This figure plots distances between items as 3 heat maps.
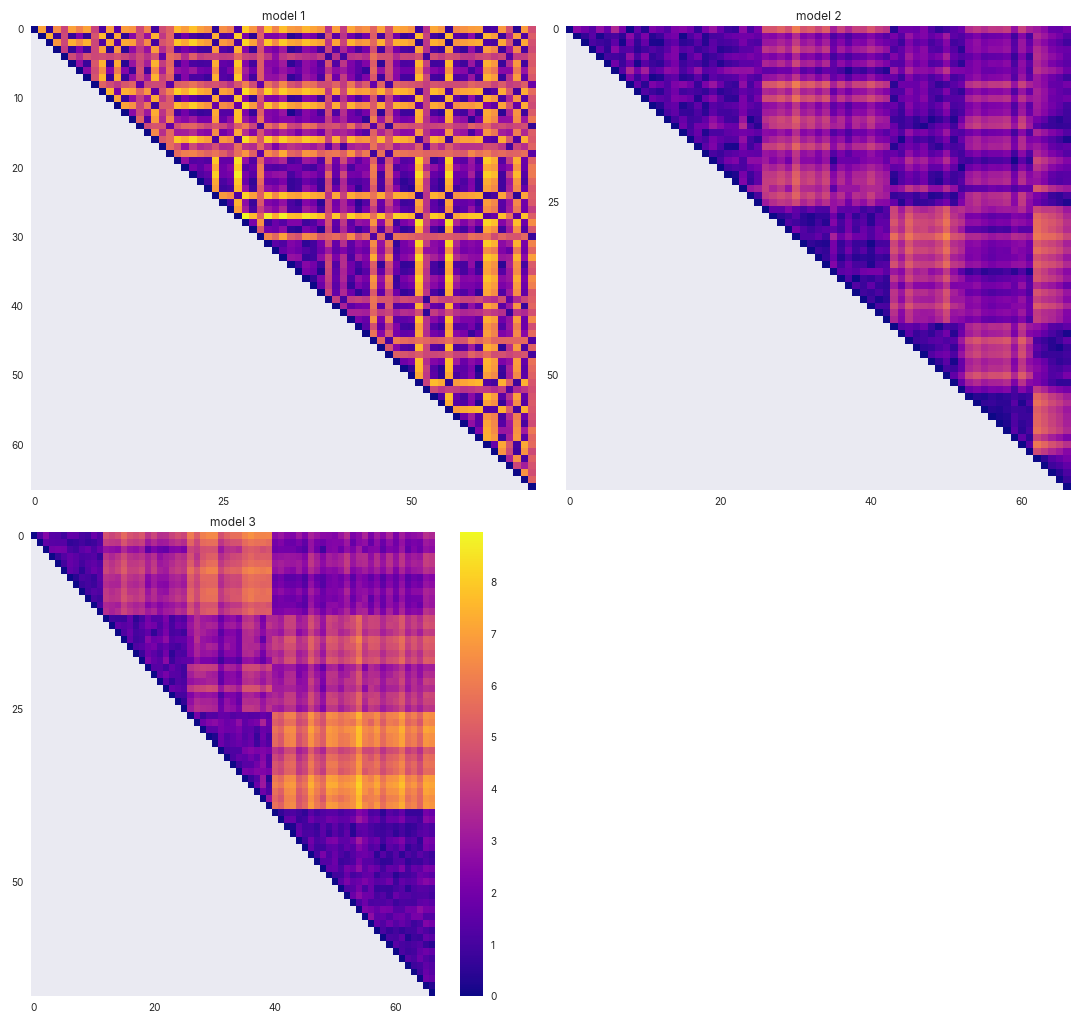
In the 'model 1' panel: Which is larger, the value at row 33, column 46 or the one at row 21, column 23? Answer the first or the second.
the first
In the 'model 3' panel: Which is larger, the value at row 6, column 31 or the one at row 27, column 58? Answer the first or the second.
the second
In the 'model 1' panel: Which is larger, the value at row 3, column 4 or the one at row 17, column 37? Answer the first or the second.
the first
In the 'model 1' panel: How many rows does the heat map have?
67
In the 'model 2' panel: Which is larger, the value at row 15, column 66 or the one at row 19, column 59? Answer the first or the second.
the first
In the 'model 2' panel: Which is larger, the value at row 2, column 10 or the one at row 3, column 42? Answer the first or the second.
the second
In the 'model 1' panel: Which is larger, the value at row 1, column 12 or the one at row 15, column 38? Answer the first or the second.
the second
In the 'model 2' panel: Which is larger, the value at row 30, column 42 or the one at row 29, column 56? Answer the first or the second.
the first
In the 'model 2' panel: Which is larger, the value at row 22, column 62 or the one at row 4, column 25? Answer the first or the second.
the first
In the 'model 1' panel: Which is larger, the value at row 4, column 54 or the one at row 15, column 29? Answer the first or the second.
the first
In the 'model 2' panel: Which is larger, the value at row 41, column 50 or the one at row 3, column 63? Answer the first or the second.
the first
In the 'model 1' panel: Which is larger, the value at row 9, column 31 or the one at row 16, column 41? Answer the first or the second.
the first
